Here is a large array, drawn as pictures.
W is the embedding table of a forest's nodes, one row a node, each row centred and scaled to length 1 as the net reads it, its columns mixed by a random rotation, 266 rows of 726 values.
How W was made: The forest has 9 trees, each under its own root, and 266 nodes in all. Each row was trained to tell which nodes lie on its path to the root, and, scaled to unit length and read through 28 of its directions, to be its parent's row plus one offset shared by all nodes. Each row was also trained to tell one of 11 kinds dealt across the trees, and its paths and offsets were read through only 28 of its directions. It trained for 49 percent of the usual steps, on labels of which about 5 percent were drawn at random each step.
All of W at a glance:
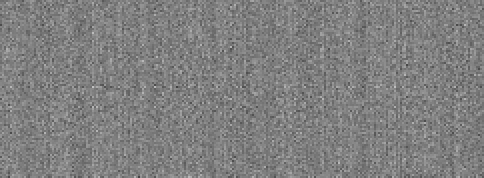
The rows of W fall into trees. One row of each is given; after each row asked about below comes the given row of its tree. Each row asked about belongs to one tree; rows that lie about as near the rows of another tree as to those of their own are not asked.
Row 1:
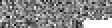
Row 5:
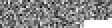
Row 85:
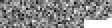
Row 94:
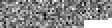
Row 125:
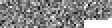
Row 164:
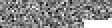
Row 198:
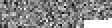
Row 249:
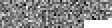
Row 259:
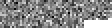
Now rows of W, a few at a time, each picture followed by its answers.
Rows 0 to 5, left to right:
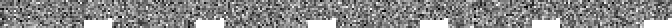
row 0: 125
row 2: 94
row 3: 125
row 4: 85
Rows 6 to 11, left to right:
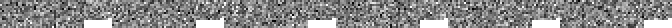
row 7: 249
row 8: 198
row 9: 259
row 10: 94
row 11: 125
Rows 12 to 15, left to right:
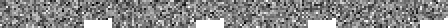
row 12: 259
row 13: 259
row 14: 5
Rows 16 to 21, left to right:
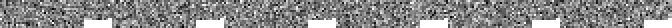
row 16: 85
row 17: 198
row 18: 164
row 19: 259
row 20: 249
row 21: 85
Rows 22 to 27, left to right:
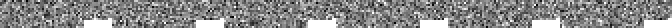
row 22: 94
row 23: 249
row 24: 1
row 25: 85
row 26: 94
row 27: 249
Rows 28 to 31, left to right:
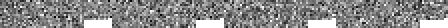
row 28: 1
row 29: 125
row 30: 259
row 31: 249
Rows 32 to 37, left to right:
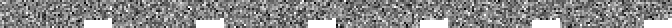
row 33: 125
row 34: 259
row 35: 5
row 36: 259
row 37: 259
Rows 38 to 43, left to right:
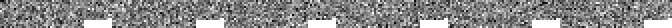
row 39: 164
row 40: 249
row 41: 249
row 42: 1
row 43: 259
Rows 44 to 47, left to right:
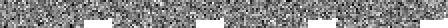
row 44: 198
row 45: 85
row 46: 259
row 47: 249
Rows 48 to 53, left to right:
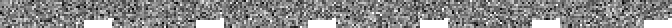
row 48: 164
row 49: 249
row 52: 85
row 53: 259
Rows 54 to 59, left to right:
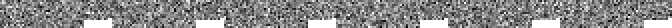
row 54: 125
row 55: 259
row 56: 164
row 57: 198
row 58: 94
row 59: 198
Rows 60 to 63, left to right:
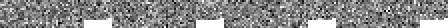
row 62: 125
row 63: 1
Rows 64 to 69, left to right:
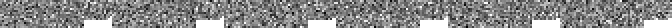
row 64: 85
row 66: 198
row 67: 5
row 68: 198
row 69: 259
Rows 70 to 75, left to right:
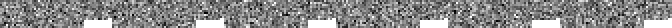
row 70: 94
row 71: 249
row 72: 85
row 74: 198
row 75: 85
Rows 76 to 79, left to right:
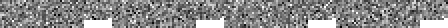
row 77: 198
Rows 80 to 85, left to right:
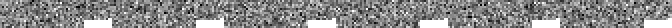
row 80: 164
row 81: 259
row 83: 259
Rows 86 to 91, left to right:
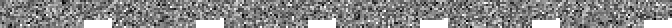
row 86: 259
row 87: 164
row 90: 259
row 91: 198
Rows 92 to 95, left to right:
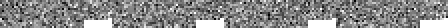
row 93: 198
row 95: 125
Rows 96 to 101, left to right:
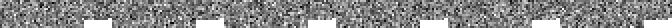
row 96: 125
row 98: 85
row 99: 164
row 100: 259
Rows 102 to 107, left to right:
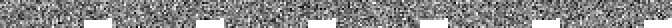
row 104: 164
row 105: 1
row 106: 198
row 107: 249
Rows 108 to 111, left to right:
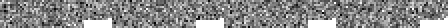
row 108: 249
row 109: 125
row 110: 198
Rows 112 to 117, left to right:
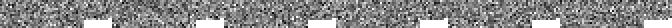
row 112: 1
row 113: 5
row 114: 164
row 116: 125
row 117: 1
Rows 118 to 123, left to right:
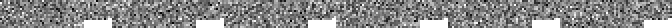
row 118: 5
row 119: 164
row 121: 249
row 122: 125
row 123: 259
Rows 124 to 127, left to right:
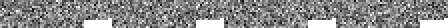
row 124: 259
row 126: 125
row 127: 125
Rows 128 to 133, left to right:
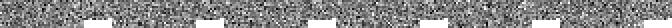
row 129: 249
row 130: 249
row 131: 249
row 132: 259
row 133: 5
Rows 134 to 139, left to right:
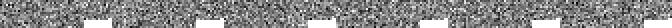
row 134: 1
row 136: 5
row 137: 259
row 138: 164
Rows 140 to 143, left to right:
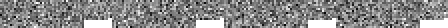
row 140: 198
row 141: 198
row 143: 249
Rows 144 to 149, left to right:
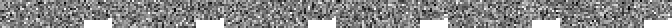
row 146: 249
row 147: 259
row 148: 259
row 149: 259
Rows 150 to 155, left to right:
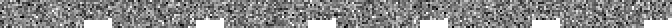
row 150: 125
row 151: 94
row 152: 249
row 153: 94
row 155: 259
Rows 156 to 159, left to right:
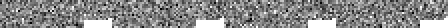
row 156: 1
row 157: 85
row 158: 94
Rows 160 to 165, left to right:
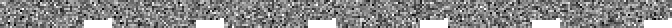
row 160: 249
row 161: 249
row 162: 198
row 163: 249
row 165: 249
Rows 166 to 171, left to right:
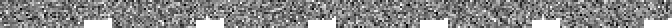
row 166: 94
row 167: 94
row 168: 164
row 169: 198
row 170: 85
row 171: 85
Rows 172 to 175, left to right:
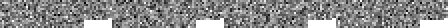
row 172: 249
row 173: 125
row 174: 259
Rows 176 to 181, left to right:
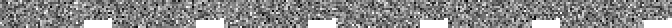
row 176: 259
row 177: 259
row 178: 198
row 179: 85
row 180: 125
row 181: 94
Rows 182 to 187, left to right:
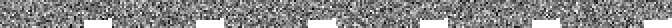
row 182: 198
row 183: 198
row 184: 164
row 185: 85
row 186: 249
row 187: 94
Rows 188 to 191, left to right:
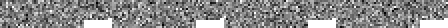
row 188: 94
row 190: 164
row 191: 164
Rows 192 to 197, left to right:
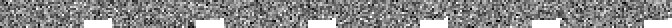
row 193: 1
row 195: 249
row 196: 198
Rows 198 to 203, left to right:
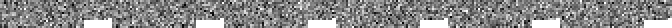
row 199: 198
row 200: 259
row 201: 198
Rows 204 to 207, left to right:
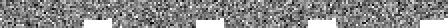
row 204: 85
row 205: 198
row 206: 1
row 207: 259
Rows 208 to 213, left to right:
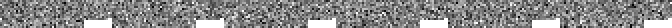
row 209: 125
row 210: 198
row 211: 198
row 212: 125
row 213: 198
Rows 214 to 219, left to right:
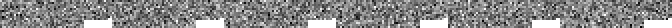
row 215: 94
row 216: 94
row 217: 249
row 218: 125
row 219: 198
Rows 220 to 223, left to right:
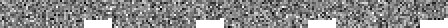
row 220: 249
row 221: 125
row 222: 164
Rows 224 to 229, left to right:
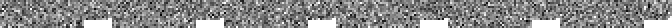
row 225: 249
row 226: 125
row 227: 198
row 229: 249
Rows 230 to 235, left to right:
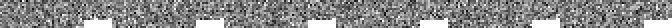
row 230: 94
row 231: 198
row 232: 249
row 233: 249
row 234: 1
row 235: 259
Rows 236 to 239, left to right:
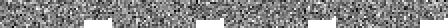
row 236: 259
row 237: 249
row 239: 198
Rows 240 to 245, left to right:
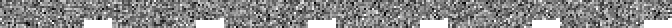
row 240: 85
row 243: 249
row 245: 259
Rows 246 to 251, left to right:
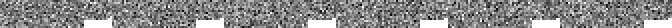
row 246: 85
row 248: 198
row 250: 125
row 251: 198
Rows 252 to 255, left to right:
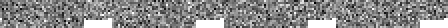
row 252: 85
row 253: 259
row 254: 259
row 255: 164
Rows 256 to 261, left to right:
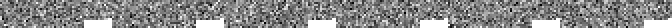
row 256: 164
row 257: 198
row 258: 198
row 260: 1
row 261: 85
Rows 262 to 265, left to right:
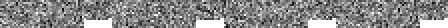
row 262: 249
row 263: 198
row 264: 1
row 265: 249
